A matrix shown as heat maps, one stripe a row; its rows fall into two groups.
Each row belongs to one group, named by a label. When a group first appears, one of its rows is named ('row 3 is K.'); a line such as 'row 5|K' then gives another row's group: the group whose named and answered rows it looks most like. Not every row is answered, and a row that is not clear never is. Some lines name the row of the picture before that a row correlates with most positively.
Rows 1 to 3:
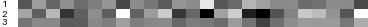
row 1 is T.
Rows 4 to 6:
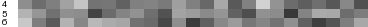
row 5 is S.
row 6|S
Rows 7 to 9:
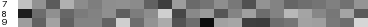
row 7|S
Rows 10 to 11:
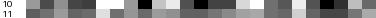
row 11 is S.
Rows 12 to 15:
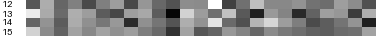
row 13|S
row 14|T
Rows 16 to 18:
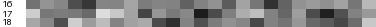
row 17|S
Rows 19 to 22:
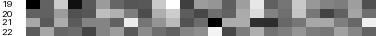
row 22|T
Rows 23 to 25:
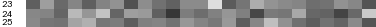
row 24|S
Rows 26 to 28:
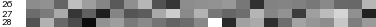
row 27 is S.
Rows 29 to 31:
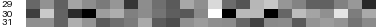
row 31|S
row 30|T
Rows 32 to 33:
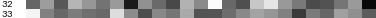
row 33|S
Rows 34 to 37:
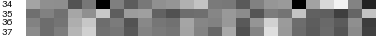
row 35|S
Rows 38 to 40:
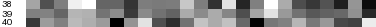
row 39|T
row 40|S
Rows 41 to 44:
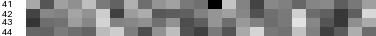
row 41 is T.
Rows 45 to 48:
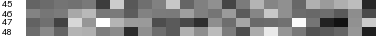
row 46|T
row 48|T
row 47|S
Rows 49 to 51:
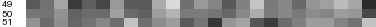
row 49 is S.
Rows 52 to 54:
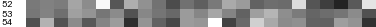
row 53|T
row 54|T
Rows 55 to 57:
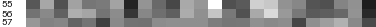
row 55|T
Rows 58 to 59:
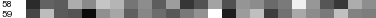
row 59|T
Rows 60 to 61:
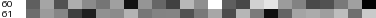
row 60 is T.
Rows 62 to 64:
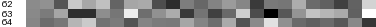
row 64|T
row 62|S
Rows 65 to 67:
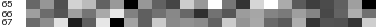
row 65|T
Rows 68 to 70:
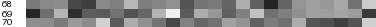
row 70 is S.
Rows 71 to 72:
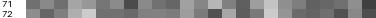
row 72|T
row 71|T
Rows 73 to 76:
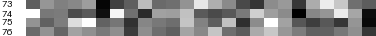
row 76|T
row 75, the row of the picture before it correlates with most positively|72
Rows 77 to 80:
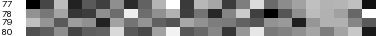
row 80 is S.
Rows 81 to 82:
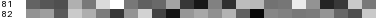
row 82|S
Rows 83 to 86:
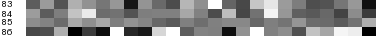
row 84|T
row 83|T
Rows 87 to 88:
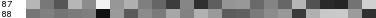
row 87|S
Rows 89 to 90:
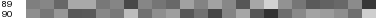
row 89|T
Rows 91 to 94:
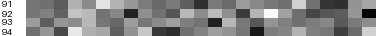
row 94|S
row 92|T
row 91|S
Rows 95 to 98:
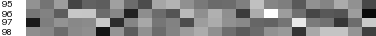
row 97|S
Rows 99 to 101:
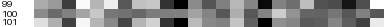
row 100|T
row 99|S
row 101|S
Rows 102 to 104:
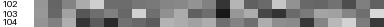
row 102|T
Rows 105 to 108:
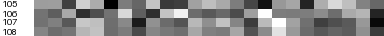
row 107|T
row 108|T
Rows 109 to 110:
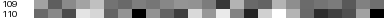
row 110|T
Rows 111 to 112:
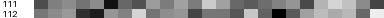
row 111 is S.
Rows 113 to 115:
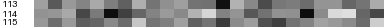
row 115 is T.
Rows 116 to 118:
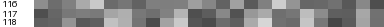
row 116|T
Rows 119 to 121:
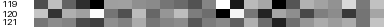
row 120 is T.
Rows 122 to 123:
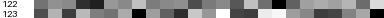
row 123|T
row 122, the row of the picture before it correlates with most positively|121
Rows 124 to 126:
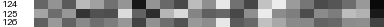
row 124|T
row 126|T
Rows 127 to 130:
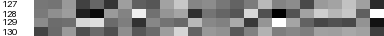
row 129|T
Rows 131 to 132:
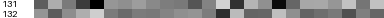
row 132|T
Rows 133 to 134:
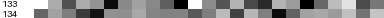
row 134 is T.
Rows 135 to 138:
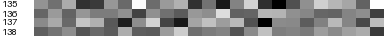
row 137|S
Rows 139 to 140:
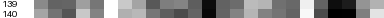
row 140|S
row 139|S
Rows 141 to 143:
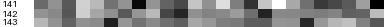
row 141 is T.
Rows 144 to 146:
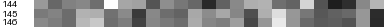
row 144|S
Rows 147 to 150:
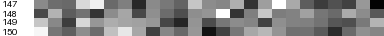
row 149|S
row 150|S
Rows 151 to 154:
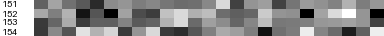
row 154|S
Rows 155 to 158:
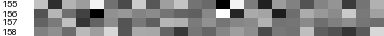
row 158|S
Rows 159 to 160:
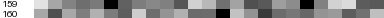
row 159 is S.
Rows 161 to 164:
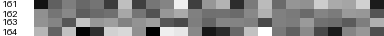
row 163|S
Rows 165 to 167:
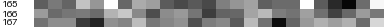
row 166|S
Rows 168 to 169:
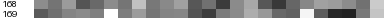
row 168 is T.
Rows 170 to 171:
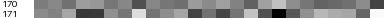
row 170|T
